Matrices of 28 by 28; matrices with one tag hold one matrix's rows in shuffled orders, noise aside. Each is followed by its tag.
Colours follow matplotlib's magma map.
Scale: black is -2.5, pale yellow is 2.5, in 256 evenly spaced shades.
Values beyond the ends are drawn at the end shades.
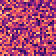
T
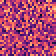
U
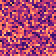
T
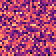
T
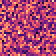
T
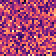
U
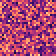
T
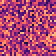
U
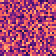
U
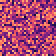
T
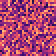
U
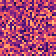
U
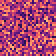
U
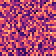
U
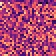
U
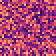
T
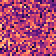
T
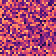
T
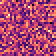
U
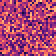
U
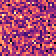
T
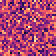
U
